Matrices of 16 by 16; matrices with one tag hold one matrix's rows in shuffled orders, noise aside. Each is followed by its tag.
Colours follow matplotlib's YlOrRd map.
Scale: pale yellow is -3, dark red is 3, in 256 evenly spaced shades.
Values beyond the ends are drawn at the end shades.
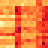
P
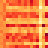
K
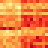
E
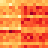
E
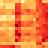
P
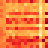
K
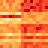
E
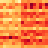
E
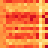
K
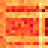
K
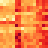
P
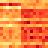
E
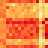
K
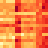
P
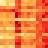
P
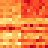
E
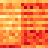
E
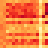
K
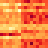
E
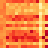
K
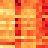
P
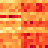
E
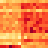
E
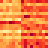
E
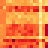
K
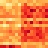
E
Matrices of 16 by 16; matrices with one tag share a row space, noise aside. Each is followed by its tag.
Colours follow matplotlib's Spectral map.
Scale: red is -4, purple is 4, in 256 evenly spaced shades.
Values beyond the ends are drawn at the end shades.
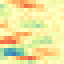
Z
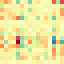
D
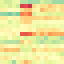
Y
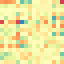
D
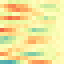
Z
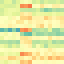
Y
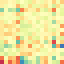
D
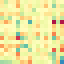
D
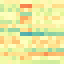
Y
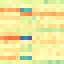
Y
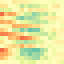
Z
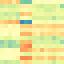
Y
